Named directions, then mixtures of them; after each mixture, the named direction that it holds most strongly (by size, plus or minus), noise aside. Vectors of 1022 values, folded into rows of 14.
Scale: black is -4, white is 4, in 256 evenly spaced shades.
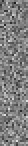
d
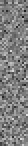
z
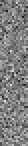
z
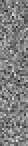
d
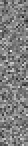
z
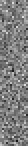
z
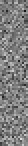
z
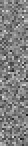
z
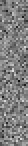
z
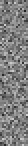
z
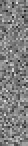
z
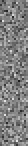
d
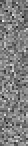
d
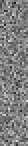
d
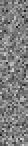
z
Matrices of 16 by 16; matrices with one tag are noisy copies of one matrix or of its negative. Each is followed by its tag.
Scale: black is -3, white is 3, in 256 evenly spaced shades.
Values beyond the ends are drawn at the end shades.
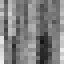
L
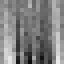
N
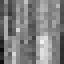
L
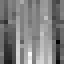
N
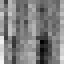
L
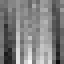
N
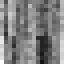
L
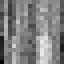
L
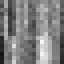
L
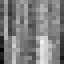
L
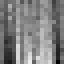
N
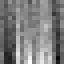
N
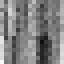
L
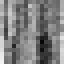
L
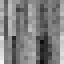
L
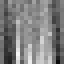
N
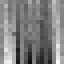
N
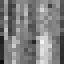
L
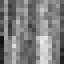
L
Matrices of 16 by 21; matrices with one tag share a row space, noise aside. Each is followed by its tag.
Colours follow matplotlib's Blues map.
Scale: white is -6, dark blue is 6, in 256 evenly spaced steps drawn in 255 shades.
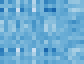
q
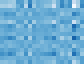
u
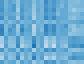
q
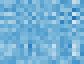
u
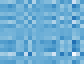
u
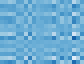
u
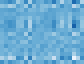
u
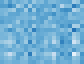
u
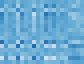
q
